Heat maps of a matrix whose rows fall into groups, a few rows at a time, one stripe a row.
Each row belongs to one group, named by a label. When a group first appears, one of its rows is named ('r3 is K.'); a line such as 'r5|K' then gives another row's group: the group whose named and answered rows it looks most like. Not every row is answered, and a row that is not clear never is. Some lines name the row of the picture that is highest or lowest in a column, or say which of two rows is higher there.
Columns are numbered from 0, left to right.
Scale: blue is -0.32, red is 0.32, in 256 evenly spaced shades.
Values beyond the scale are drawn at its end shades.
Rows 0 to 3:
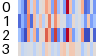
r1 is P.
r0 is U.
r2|U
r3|P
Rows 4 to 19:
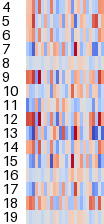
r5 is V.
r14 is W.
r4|W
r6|W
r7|U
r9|W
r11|P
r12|W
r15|P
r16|P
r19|P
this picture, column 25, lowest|13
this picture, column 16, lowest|5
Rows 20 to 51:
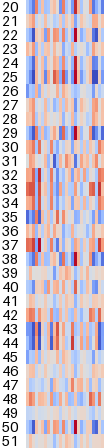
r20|U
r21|V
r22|U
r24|U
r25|U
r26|P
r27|V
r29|U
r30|W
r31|V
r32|W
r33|W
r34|W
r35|P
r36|V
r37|W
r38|U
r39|V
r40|U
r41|V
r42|W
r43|P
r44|P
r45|P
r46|V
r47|P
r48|W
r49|P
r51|V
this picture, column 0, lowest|35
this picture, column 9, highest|25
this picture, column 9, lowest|31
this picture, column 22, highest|33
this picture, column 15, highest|44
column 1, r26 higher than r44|Yes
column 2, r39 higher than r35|Yes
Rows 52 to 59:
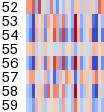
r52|W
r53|U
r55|V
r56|U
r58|U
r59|U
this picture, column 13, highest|57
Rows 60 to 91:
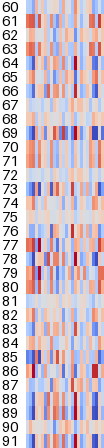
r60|U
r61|W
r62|V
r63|W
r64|U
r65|V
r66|U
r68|V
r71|W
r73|P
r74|V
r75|V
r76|P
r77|W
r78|U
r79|W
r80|W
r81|P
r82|V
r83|U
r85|P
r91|U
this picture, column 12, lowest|86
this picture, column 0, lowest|85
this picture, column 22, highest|86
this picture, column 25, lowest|69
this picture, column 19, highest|79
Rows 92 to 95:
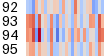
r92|U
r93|W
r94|W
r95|W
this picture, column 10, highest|92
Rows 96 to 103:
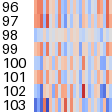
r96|W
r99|W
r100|U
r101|W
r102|U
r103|P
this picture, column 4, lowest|103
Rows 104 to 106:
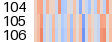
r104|W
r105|V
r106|V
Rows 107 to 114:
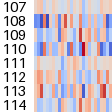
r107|V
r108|P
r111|V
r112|W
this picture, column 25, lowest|110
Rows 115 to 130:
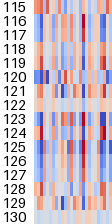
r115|W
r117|U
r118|V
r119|V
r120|P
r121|V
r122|V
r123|U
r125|U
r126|U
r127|U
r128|V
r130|P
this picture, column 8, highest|115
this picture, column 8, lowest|120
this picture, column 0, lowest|120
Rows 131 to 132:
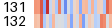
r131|W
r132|V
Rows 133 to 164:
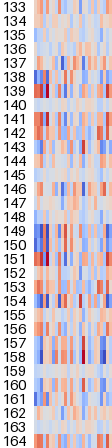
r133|W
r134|V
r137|V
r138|P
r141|W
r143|U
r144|V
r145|P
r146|V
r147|V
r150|P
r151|W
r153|W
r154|P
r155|V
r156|W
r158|U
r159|P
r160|U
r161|P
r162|V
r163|P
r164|W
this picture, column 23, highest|146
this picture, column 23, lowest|158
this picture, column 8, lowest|154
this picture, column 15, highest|154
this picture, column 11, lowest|143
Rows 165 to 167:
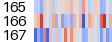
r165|U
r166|V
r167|P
